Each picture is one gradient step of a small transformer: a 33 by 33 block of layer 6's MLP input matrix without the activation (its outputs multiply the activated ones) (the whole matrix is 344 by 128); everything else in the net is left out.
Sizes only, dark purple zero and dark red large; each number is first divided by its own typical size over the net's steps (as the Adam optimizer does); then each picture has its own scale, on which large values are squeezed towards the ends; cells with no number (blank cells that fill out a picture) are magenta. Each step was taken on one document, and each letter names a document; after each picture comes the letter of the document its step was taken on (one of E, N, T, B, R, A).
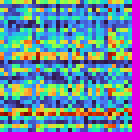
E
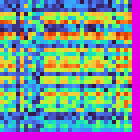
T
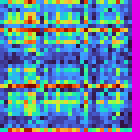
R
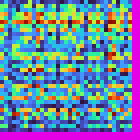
E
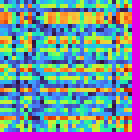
T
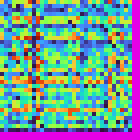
E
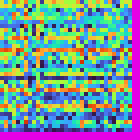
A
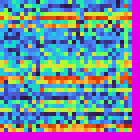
T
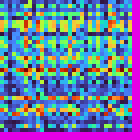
E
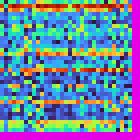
A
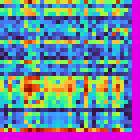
R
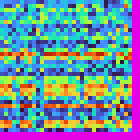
T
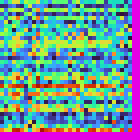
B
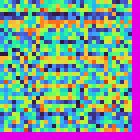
A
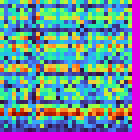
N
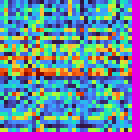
E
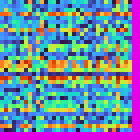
T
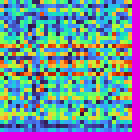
N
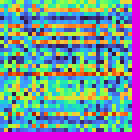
B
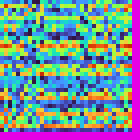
A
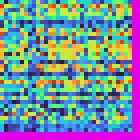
N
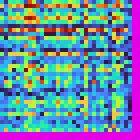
R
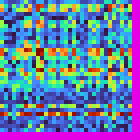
E
